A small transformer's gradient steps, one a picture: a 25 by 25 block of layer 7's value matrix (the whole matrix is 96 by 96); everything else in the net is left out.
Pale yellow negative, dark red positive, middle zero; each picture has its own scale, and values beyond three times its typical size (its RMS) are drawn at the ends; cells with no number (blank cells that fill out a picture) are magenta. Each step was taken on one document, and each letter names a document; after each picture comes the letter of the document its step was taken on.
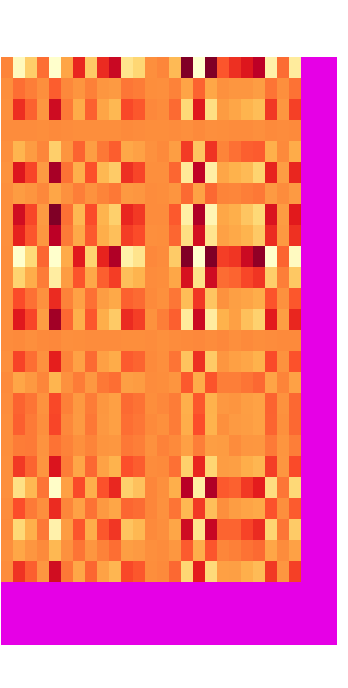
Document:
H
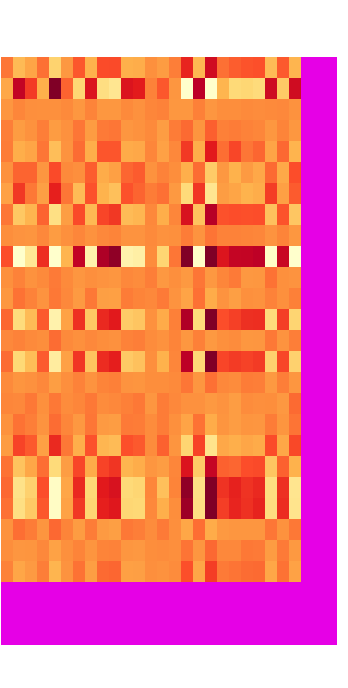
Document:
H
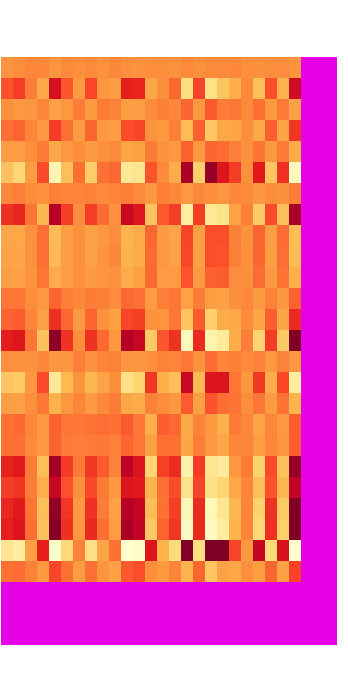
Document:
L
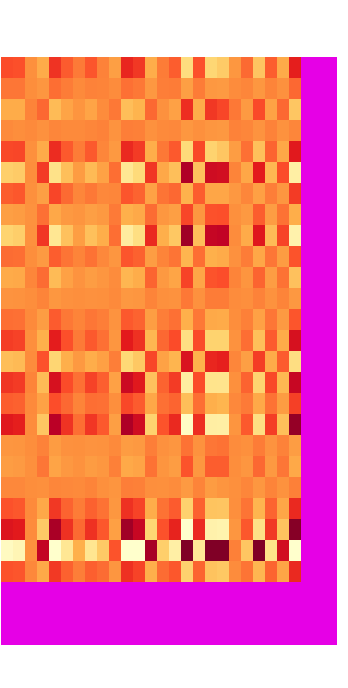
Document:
L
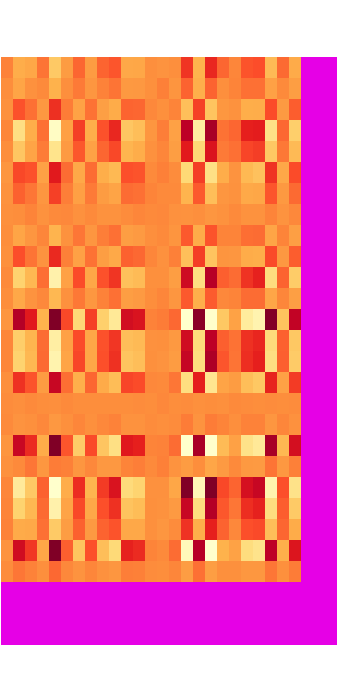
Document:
H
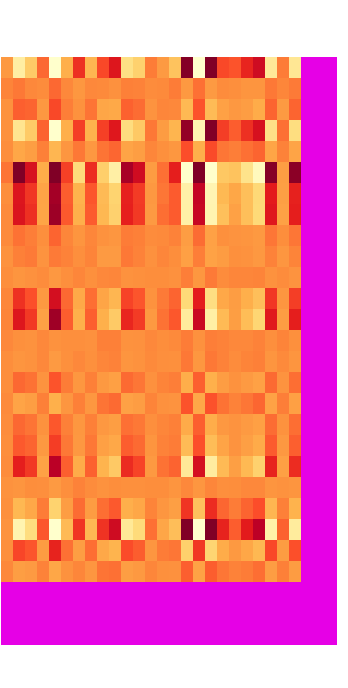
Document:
H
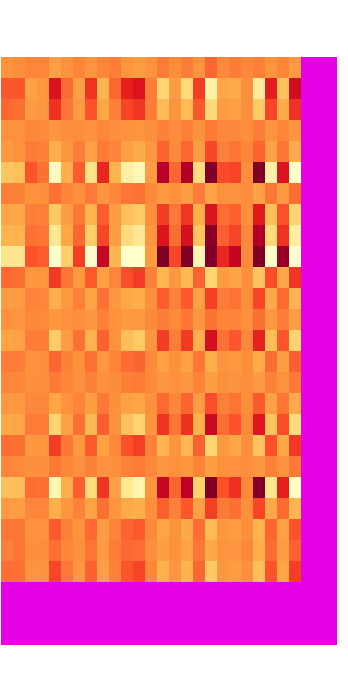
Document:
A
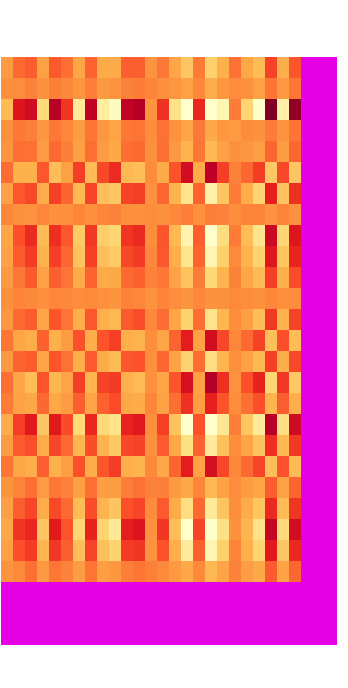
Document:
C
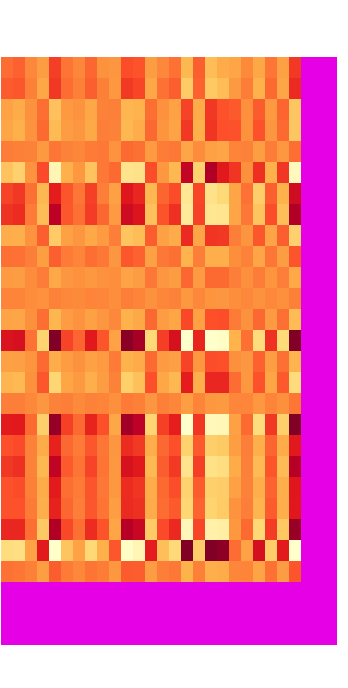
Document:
L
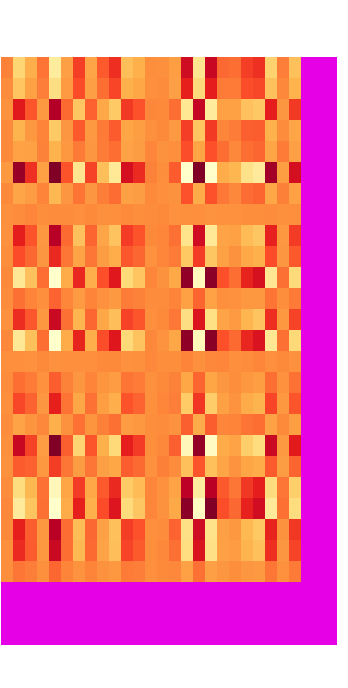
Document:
H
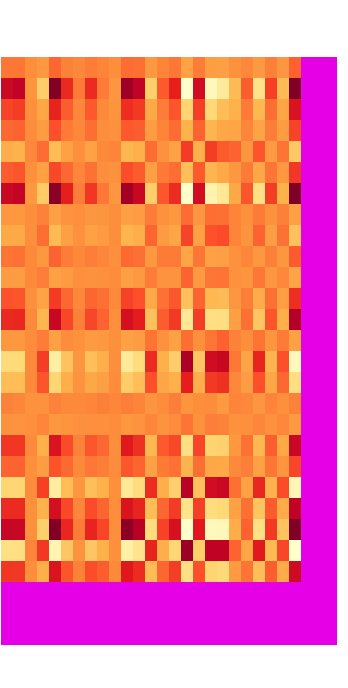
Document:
L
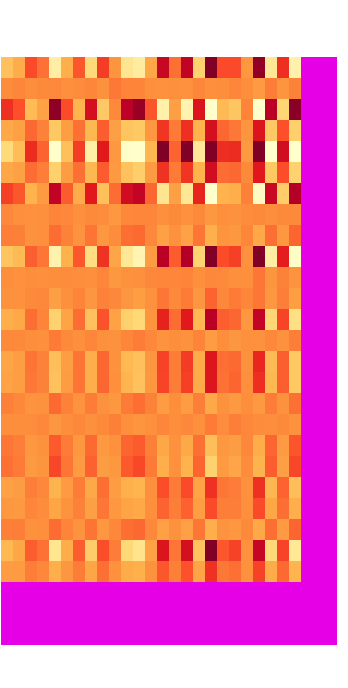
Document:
A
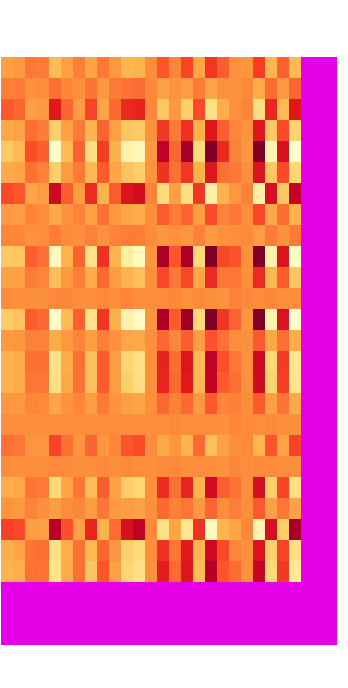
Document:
A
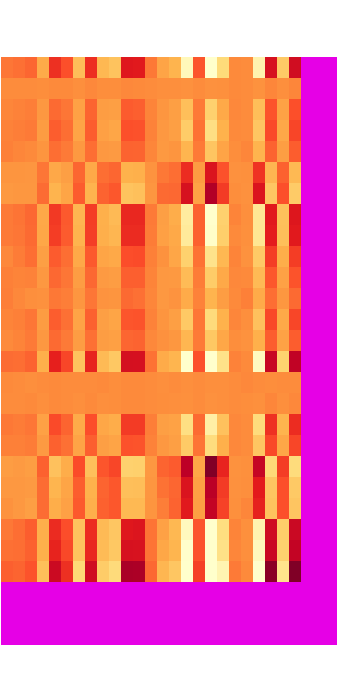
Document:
C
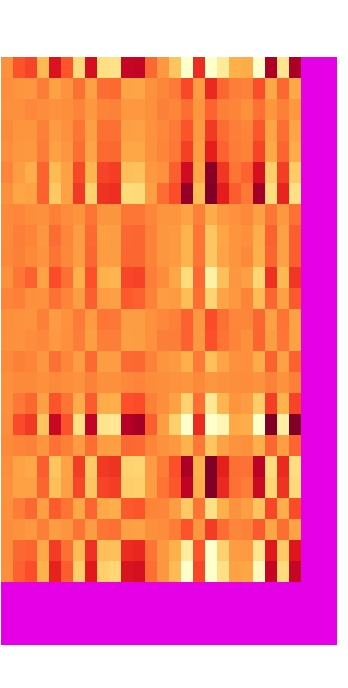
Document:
C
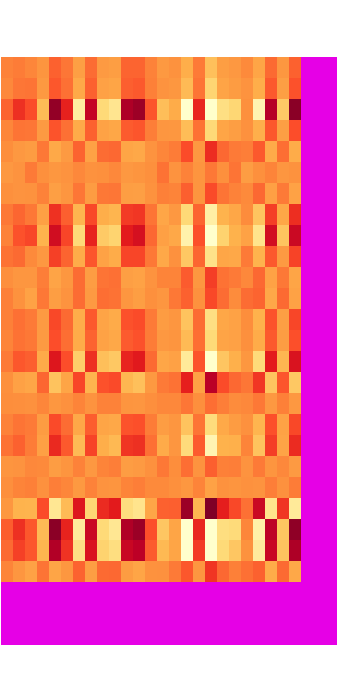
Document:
C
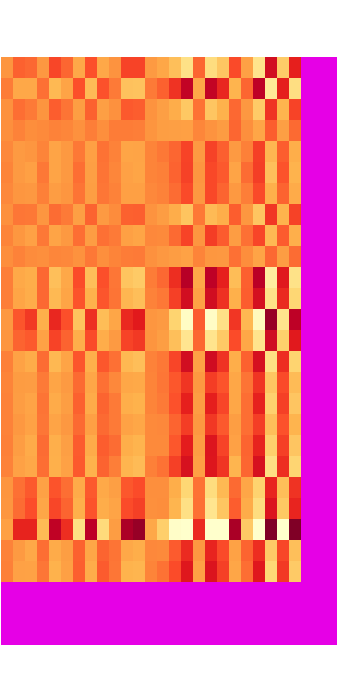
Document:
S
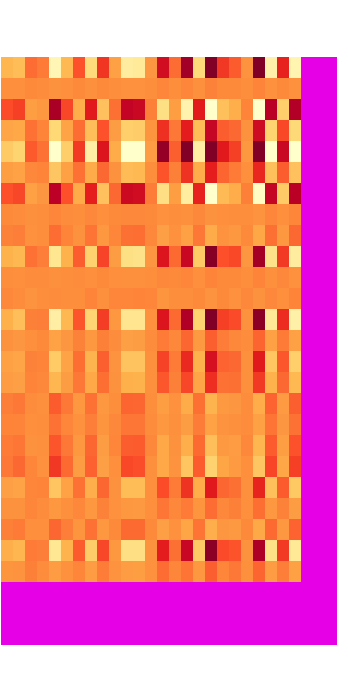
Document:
A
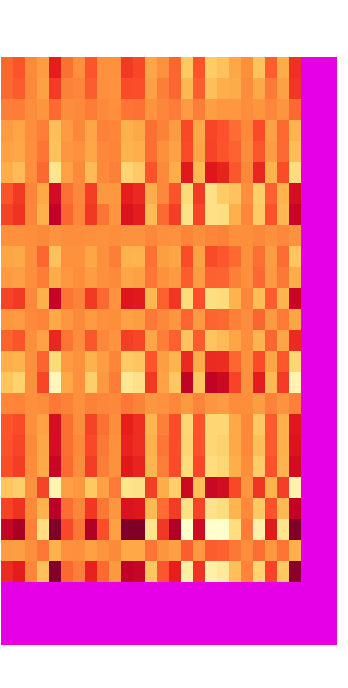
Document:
L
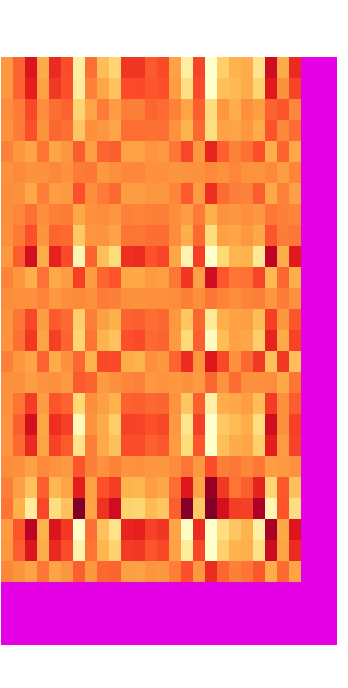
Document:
C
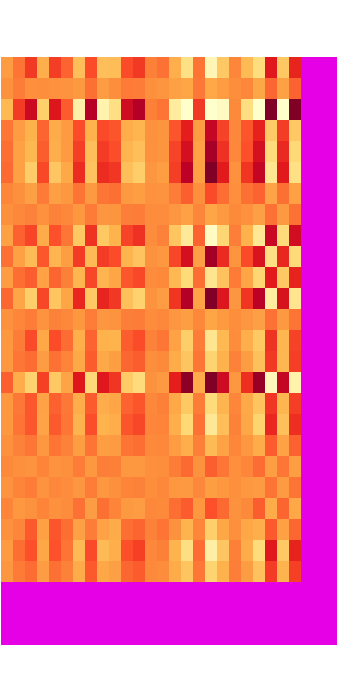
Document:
C
